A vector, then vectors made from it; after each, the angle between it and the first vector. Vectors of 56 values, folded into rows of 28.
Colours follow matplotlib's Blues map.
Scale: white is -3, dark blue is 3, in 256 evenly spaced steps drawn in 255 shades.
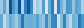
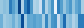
nearly parallel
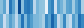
nearly parallel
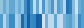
partly aligned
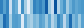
nearly opposite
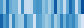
partly opposed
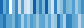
nearly opposite
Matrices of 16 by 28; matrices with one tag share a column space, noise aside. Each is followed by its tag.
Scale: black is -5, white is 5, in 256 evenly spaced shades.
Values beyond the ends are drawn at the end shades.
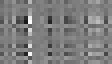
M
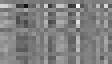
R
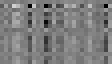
R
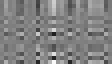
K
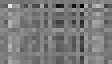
R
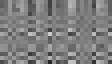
K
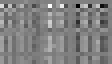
R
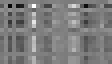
R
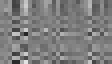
K
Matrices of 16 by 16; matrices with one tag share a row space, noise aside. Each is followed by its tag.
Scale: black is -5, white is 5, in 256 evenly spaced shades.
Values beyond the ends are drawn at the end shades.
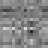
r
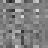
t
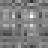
r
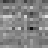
r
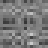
r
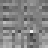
r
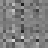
t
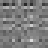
r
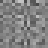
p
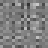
p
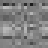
r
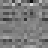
r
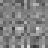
p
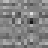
r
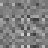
p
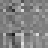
t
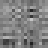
r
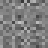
p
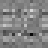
r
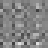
p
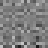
p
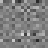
p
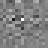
t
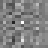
t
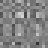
p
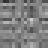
r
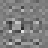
t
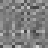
p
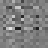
t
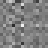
t
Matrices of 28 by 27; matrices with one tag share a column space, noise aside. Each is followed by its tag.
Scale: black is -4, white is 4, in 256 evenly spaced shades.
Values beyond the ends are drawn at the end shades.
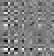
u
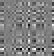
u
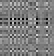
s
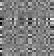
s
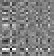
u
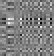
s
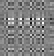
s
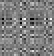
s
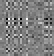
s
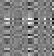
s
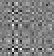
u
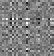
s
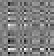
u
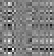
u
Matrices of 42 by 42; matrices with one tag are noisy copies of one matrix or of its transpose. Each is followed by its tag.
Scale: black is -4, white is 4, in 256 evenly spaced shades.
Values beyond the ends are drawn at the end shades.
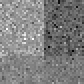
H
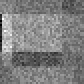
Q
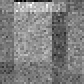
Q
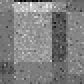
Q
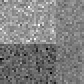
H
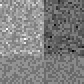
H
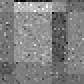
Q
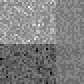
H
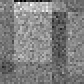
Q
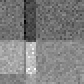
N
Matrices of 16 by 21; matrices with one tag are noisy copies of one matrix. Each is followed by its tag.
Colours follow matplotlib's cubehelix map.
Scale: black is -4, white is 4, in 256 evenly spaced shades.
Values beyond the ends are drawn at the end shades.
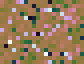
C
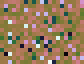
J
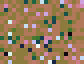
J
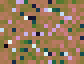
C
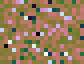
C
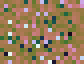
J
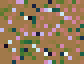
C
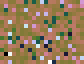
J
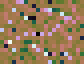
C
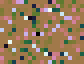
C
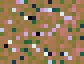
C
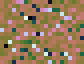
C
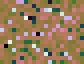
C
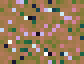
C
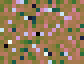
C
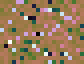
C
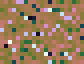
C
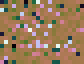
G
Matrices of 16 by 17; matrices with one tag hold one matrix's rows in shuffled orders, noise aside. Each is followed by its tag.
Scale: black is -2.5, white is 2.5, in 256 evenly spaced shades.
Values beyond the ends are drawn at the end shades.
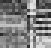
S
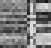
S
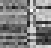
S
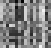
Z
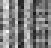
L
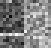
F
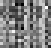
Z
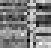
S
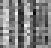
L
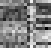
S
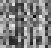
Z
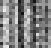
L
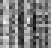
L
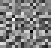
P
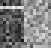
F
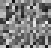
P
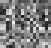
P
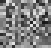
P
